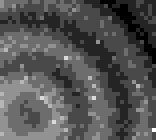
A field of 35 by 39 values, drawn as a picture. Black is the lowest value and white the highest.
Slope: up to the bottom left. Rings: centred on the bottom left. Average level on the scale: 30%. Odd rows or columns: none. Mirror symmetry: none. Ninth with the lowest average: top right.
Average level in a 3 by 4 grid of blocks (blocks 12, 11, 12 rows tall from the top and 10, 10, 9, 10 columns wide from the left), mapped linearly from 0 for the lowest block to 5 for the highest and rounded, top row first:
3 2 1 0 | 4 3 2 2 | 5 5 4 3
